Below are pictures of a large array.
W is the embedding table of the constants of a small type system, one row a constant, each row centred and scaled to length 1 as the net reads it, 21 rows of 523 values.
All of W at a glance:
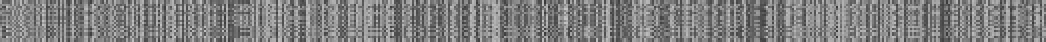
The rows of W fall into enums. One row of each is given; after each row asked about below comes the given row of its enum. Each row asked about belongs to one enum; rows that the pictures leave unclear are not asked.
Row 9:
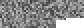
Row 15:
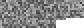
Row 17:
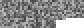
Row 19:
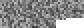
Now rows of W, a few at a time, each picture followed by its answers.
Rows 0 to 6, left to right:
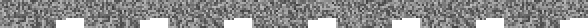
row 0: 17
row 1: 17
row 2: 19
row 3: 15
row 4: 9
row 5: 19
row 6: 17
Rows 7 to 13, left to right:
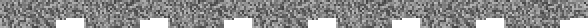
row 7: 19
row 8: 9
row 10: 19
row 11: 9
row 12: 19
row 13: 15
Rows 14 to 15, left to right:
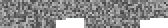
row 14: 17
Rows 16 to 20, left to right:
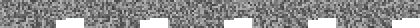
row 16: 17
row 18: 15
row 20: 19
